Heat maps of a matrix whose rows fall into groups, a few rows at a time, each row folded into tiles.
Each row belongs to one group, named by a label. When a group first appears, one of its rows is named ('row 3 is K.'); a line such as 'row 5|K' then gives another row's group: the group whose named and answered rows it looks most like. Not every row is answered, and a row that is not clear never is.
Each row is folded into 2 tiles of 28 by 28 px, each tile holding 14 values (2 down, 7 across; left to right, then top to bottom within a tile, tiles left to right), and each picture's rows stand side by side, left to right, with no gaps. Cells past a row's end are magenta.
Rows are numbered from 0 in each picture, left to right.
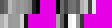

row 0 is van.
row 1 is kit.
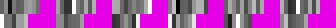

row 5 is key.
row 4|kit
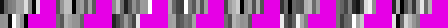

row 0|kit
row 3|key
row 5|kit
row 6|kit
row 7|kit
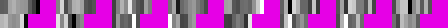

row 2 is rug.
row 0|van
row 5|rug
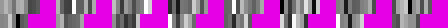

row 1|key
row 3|kit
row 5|kit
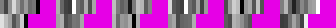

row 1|key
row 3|key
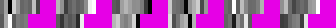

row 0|rug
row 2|van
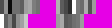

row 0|kit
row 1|key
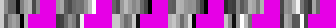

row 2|van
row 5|rug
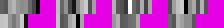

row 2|key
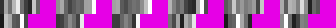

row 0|rug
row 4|kit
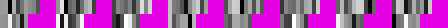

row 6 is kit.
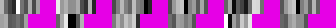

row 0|key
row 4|kit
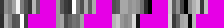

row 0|rug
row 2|van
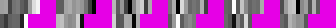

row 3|rug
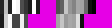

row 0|rug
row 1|van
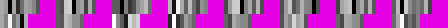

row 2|kit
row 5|van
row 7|rug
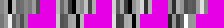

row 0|rug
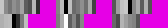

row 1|rug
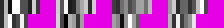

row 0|rug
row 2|kit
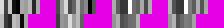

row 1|van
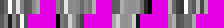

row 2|van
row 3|key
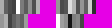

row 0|key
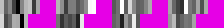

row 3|key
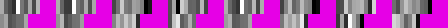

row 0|key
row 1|key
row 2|van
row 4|key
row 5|van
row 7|van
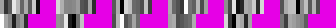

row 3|key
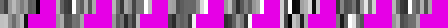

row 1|key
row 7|key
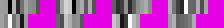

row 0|rug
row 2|kit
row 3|key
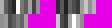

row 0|key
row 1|kit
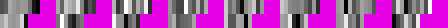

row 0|van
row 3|key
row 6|rug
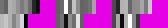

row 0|van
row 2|kit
